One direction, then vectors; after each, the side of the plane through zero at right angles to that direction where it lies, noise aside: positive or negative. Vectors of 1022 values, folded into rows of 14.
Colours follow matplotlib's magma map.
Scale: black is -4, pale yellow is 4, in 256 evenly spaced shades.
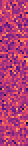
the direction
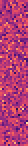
negative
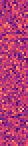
negative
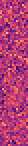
positive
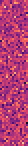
positive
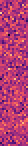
positive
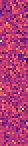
negative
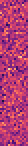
positive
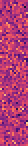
negative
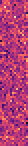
positive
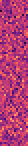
negative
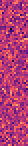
positive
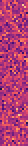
positive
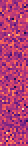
negative
